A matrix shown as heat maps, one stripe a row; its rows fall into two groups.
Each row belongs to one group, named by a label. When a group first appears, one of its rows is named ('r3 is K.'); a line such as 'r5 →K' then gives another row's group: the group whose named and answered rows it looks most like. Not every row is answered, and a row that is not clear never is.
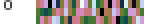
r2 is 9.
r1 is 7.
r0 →7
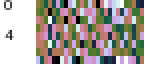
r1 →7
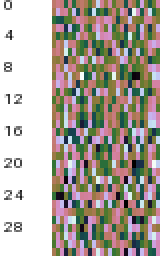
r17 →7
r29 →9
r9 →9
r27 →9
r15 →9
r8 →9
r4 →7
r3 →7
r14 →9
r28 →9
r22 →7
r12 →9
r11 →7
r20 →9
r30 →9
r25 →7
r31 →7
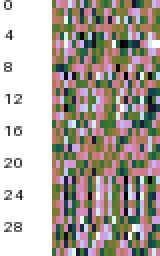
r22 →7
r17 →9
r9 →7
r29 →7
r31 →9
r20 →9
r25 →7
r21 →9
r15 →9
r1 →9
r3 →7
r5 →9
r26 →7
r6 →9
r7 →9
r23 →7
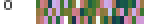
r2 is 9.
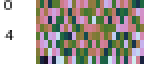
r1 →9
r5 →7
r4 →9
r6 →9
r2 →7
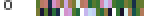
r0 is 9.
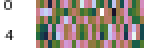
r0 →7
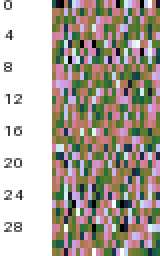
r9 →9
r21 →9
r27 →7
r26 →7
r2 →7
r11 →7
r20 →7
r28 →9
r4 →7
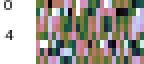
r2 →9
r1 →9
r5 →7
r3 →9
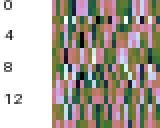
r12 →7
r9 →9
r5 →9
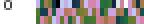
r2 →9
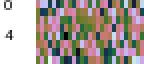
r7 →9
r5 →7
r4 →9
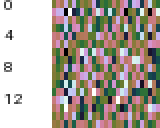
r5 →9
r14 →9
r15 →7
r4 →7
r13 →9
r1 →7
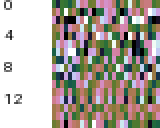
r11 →7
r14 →7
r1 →9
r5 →9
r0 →7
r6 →9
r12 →7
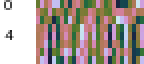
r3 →7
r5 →7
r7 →7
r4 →7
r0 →9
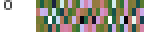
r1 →7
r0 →7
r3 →7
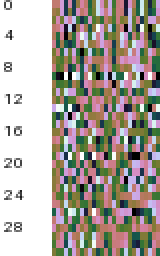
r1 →7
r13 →7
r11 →9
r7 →9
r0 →7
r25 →9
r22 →7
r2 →9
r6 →9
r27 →7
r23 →9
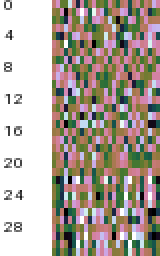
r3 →9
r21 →9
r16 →9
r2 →7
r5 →9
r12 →9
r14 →9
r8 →7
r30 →7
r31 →7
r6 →7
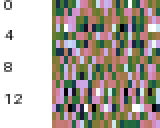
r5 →9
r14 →9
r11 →7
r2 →9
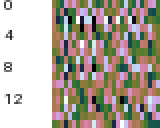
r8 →9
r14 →7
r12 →9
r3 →9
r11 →9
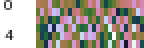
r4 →7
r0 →9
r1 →9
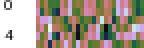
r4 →9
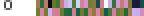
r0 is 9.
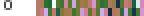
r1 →7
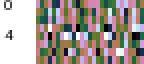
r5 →7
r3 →9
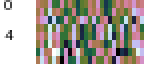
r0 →9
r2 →7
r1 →9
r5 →9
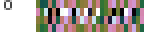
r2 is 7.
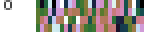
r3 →9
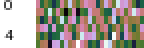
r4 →7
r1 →9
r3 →7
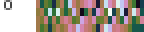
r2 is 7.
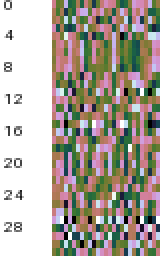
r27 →7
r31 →7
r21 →7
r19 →7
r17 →9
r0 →9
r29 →7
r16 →7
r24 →9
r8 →9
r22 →9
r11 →7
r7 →9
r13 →9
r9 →9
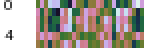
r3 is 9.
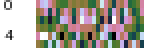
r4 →7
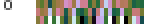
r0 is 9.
